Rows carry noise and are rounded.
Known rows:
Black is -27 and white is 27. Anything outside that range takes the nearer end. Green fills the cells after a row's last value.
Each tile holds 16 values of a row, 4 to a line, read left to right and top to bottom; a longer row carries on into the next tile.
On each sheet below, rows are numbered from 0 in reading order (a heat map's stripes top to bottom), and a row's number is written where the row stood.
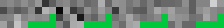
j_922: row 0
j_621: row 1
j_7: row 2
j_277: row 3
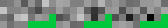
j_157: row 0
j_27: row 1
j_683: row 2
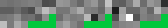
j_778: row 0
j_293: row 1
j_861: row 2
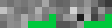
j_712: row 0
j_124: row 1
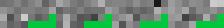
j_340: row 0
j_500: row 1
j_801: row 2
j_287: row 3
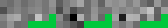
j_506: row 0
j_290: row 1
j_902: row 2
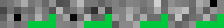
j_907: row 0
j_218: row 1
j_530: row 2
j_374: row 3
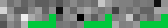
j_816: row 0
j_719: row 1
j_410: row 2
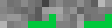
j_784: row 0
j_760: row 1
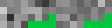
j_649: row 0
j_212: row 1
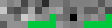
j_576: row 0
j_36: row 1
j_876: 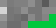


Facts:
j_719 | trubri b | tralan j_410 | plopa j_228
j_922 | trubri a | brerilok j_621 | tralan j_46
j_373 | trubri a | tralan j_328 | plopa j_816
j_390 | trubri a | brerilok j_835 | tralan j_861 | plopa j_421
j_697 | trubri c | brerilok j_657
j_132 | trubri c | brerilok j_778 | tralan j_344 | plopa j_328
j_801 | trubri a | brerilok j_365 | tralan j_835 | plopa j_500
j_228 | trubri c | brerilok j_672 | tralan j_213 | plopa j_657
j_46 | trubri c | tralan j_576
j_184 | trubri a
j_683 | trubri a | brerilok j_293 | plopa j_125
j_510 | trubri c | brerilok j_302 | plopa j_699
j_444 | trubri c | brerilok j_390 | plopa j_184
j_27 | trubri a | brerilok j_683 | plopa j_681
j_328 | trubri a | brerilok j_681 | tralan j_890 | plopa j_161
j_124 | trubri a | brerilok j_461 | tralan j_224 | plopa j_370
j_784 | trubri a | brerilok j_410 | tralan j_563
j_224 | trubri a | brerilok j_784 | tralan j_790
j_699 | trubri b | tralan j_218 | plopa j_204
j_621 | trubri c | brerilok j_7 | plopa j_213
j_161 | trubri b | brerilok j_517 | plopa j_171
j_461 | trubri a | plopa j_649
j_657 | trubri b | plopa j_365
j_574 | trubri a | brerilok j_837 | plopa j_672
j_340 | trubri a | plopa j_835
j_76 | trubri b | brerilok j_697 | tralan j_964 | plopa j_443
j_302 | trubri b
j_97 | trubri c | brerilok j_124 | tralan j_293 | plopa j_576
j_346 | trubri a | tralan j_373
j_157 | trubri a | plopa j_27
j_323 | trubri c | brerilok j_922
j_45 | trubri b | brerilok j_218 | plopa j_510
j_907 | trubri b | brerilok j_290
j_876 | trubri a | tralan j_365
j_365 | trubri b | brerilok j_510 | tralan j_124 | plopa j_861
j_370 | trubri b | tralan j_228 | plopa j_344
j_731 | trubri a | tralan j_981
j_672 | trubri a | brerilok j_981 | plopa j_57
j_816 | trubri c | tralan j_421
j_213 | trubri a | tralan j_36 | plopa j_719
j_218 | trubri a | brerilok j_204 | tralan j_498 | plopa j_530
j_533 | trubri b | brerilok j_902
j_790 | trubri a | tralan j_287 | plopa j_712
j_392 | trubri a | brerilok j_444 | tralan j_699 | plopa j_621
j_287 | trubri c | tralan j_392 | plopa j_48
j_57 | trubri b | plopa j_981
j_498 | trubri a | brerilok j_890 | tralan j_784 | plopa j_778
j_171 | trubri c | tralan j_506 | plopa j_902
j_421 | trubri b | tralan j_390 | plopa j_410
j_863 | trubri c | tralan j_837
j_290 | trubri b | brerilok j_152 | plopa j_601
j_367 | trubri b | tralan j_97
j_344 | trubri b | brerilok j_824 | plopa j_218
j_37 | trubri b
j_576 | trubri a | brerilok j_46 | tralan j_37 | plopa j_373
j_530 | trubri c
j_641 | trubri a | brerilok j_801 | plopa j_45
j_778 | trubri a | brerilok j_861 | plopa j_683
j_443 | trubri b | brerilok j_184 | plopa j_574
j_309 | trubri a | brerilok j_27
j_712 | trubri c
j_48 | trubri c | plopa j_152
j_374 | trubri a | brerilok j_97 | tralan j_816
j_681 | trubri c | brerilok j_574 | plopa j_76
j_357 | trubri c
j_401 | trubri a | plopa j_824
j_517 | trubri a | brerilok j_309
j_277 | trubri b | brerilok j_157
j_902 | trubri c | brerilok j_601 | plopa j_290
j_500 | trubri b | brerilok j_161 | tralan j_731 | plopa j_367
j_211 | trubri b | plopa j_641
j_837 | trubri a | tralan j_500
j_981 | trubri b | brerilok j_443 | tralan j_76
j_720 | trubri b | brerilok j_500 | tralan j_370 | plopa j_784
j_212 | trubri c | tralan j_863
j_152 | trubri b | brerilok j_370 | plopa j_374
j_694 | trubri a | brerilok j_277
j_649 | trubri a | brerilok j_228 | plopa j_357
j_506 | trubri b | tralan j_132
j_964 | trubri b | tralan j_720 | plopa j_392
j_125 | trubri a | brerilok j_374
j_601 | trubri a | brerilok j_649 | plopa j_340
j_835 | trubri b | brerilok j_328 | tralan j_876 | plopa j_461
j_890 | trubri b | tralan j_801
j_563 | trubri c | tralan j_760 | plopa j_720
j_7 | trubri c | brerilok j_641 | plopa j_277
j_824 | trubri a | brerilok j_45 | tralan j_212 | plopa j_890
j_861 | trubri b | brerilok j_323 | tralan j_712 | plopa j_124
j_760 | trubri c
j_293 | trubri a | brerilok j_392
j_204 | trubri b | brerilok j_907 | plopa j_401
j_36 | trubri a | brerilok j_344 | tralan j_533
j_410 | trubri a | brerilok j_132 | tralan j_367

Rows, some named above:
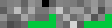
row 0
j_461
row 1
j_837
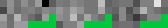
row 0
j_641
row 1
j_530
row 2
j_964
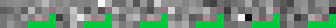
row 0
j_37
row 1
j_681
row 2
j_157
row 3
j_184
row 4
j_365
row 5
j_370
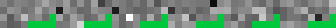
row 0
j_357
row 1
j_510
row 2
j_132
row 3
j_410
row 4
j_533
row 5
j_293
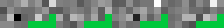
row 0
j_152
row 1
j_171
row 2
j_657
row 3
j_76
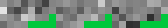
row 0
j_576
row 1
j_46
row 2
j_161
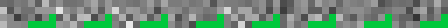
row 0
j_498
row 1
j_390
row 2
j_837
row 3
j_340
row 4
j_837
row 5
j_344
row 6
j_401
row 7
j_213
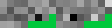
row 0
j_683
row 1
j_152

